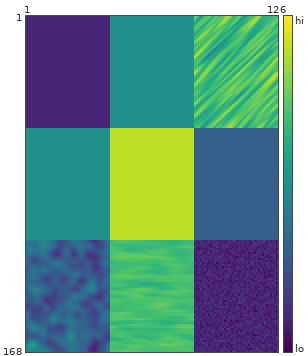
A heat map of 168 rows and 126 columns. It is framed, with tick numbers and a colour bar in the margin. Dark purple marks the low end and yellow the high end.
It is made of 3 by 3 panels. Panel 1,1: very low, flat. Panel 1,2: middling, flat. Panel 1,3: high, slanting up to the right. Panel 2,1: middling, flat. Panel 2,2: very high, flat. Panel 2,3: low, flat. Panel 3,1: low, blotchy. Panel 3,2: high, streaked across, faint in contrast. Panel 3,3: very low, fine-grained, faint in contrast.
